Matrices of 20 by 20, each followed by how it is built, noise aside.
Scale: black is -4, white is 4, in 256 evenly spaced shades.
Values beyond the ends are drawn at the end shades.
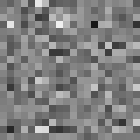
low rank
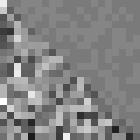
lower triangular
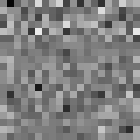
low rank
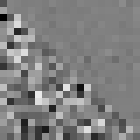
lower triangular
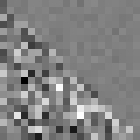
lower triangular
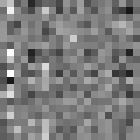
low rank
